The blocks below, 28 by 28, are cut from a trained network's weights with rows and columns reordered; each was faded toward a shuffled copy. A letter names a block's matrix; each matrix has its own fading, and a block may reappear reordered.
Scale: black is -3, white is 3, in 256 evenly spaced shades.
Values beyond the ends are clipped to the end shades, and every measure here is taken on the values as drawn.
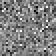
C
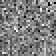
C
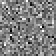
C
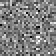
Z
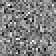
C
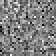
C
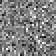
Z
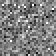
C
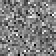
C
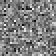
Z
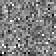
C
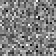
Z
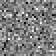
C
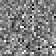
Z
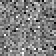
C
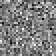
C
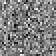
Z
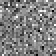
C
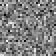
C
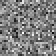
Z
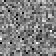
C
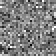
C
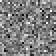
C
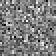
C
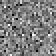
C
